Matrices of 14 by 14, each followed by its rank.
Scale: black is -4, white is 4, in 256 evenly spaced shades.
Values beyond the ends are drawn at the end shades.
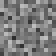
full rank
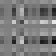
one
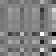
one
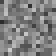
full rank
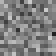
full rank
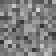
full rank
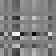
one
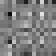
two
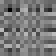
two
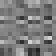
two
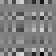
one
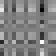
one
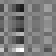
one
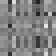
two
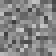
full rank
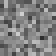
full rank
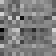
two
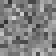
full rank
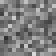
full rank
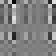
one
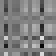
one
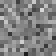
full rank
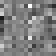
two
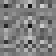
two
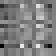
two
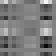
one
